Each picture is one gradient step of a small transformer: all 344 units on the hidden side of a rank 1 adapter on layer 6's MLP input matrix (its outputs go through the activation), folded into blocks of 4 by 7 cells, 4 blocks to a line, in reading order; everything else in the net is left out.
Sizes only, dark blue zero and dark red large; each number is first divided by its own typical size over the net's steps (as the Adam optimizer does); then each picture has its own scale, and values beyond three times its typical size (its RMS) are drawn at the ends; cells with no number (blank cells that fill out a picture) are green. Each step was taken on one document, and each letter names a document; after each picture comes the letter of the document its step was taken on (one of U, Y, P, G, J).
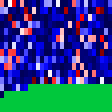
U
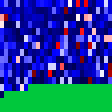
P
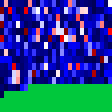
P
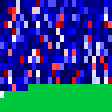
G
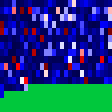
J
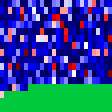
G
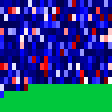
J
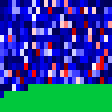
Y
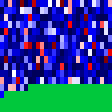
U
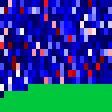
P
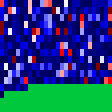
J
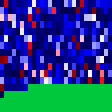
Y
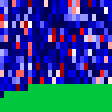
Y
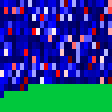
P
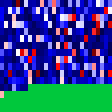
G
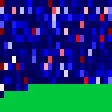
J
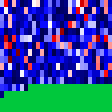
Y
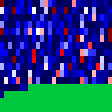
J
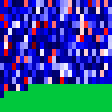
Y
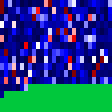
P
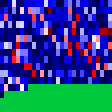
Y
